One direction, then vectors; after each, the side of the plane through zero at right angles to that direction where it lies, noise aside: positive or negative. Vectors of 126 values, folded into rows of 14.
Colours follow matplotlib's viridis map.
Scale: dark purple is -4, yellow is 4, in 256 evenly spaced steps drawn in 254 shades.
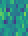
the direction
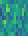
negative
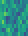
positive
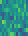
negative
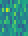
negative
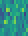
negative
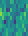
positive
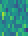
positive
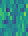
positive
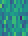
negative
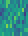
negative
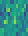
negative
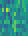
negative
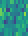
positive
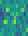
negative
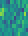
positive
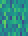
negative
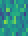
negative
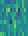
negative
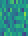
positive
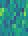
positive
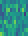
negative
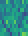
negative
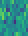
positive
